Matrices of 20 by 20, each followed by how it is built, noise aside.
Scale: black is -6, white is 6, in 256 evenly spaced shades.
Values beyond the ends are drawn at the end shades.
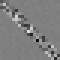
banded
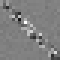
banded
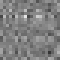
low rank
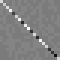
diagonal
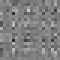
low rank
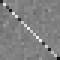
diagonal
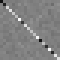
diagonal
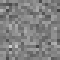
low rank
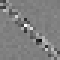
banded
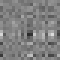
low rank
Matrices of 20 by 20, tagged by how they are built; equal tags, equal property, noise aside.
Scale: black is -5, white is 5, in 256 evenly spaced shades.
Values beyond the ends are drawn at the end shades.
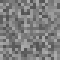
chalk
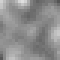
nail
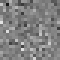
chalk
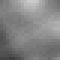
nail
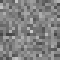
chalk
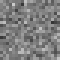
chalk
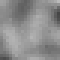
nail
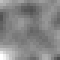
nail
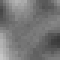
nail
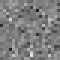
chalk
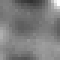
nail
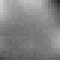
nail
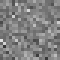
chalk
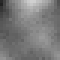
nail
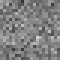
chalk
